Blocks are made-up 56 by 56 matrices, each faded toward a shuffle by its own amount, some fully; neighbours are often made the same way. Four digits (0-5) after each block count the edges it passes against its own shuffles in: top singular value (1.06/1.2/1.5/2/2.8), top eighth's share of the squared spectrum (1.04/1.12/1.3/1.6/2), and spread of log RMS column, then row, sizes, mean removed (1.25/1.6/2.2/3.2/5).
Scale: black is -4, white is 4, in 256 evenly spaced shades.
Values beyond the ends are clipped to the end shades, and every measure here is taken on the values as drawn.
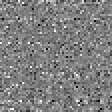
3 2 0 2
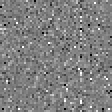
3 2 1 0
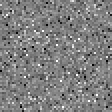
0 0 0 0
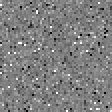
0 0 0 0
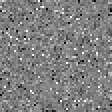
2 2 0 1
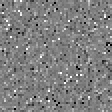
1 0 0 0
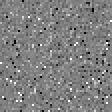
1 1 0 0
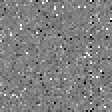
3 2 1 0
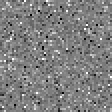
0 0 0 0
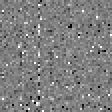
3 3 1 1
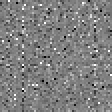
3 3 1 0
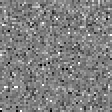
0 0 0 1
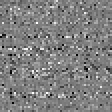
2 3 1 3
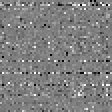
3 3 1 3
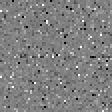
1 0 0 0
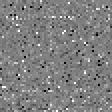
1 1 0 0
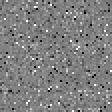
0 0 0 0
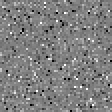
0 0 0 0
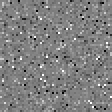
0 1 0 0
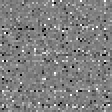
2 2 1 2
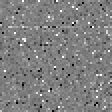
1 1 0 0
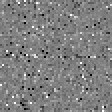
1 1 0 0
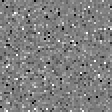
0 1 0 0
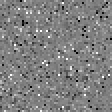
1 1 0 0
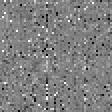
3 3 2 0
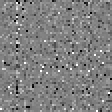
3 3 1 1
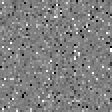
0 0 0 0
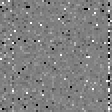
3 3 1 0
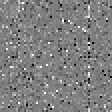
3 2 1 0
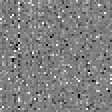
3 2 0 0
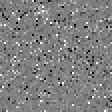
0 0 1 0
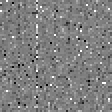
3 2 1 0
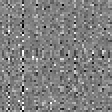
4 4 3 2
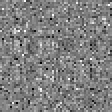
3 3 1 1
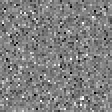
1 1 0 0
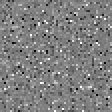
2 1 0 0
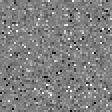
2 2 0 0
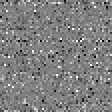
3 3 0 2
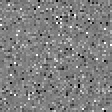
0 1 0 0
